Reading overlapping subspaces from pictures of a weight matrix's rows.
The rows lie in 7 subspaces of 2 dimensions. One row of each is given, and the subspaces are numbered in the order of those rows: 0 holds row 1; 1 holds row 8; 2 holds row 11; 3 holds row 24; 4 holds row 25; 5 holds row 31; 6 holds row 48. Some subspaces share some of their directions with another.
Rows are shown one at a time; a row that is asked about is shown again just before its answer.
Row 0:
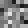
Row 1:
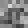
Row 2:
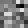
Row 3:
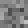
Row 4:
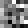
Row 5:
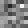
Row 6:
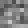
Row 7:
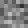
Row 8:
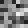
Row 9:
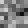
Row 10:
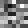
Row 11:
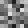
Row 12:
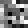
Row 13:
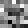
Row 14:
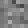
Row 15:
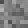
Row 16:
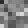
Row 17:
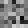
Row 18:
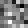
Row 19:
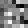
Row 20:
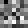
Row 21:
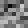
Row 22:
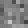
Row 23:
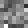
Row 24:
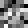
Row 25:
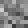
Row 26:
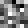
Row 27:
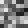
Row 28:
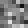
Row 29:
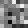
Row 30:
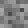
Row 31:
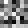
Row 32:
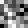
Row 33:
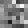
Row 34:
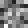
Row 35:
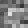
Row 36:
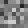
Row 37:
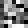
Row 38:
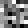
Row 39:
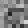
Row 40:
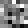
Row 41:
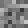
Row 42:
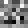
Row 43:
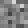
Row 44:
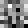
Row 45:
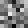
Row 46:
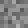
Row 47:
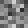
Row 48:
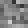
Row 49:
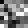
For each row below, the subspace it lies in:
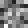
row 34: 3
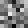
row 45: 2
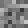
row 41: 3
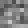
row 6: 0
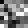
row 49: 1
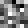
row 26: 2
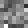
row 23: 3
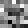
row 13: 4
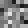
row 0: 3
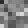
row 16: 1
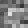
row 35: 6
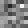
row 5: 0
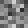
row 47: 2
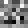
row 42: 5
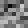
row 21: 0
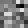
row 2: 4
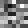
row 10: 0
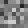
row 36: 5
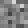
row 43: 2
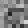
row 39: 6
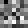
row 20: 5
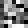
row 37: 3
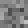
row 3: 6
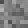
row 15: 4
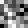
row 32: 1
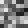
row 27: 1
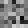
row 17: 5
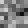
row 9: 1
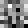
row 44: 2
